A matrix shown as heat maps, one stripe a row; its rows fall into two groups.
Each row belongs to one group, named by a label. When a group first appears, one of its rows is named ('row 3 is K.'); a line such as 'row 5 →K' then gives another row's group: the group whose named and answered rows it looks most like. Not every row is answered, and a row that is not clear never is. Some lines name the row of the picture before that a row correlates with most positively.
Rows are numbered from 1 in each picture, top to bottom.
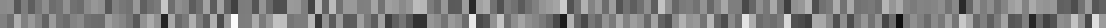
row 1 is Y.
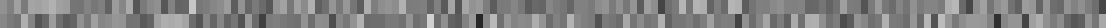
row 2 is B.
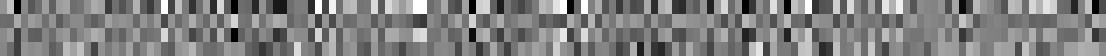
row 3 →Y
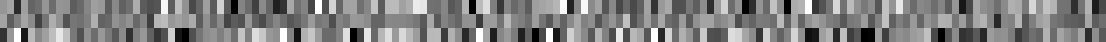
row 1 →Y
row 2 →B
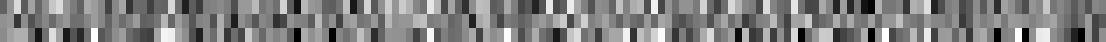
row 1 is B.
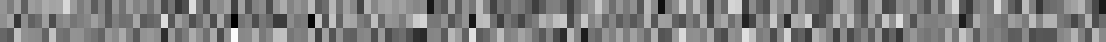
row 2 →Y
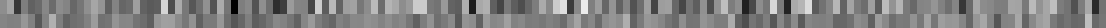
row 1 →Y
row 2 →B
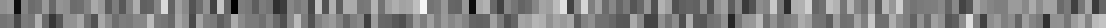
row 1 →Y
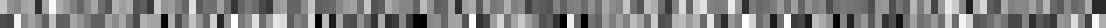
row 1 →B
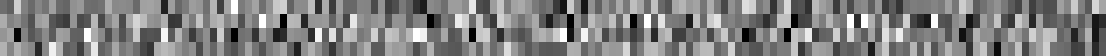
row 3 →Y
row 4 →B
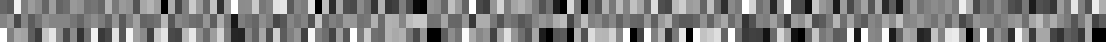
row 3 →B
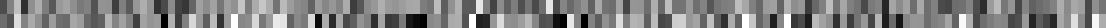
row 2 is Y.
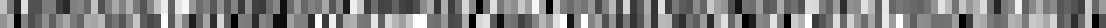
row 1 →B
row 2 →Y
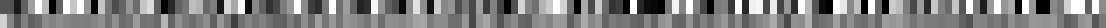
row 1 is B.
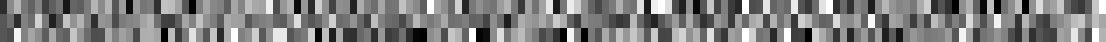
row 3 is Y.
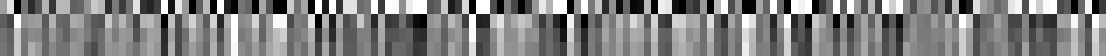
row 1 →Y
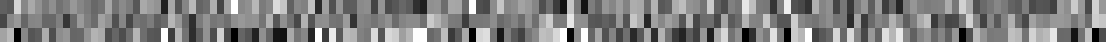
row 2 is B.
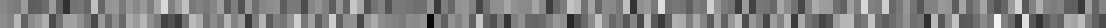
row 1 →B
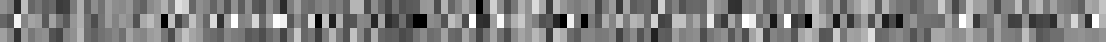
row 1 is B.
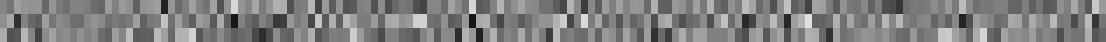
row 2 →Y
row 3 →B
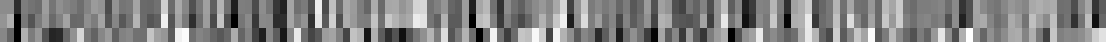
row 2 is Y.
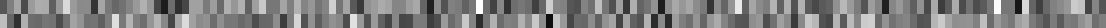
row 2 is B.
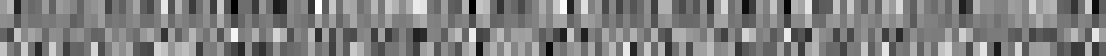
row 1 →Y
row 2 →Y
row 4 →B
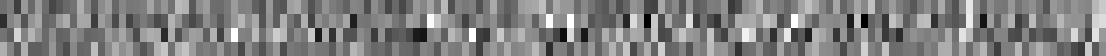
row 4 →B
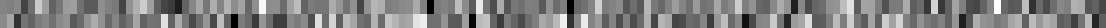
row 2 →Y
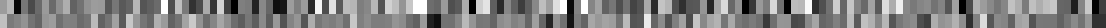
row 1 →Y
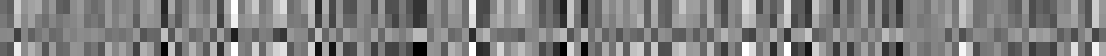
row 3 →Y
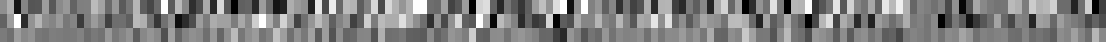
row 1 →Y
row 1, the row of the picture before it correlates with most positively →3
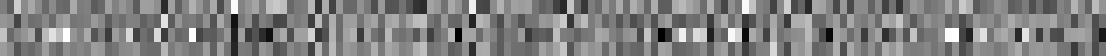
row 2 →Y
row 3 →B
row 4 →Y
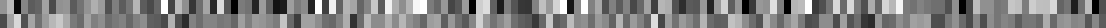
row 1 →Y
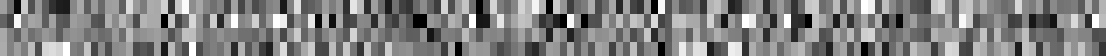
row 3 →B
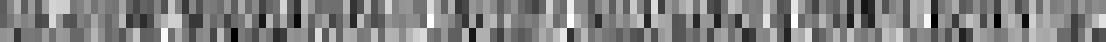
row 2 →B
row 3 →Y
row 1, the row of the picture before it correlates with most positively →4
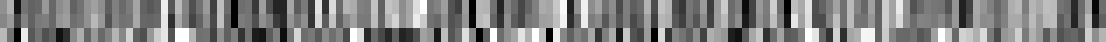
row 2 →Y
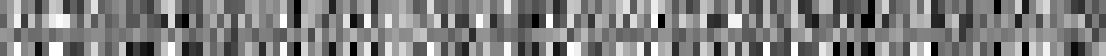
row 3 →Y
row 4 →B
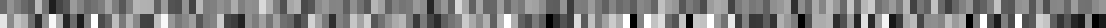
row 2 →B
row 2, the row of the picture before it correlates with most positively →1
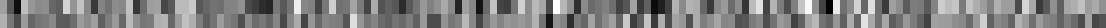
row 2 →B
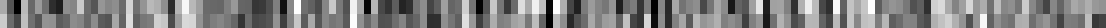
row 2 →B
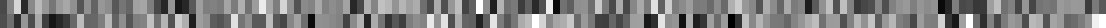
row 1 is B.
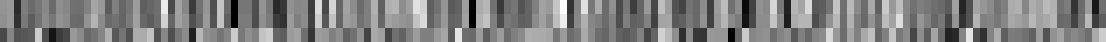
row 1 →Y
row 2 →Y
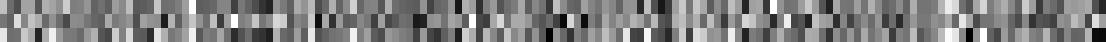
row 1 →B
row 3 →B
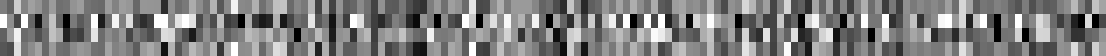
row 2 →B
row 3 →B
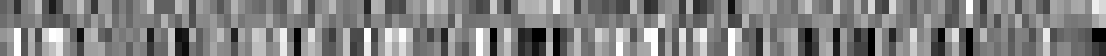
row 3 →B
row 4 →B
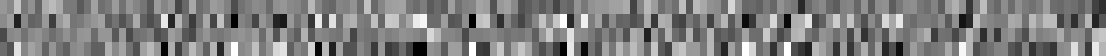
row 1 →B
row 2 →Y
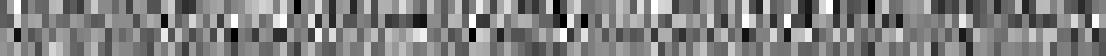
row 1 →B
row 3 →Y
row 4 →B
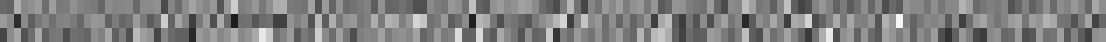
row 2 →Y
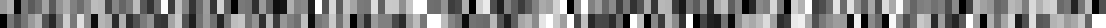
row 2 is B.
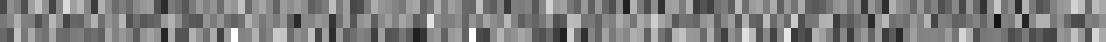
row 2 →B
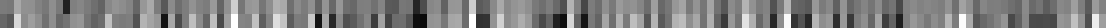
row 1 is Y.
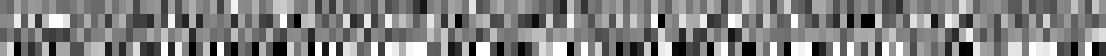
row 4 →Y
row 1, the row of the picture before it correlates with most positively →2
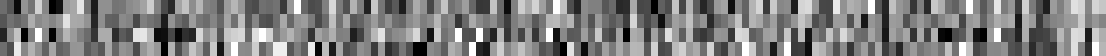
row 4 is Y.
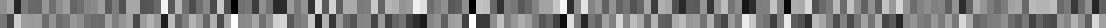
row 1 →Y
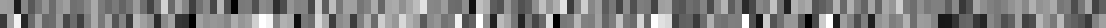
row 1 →Y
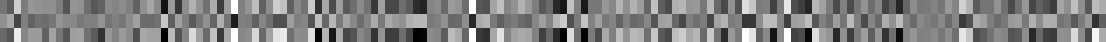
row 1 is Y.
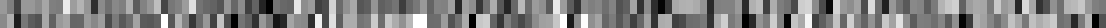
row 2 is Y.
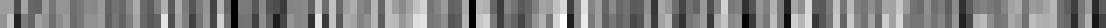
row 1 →Y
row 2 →Y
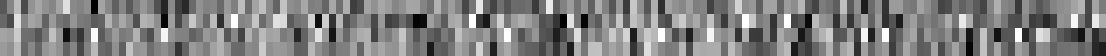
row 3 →B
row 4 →B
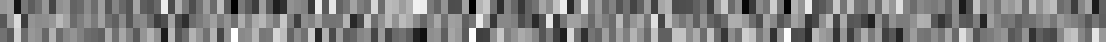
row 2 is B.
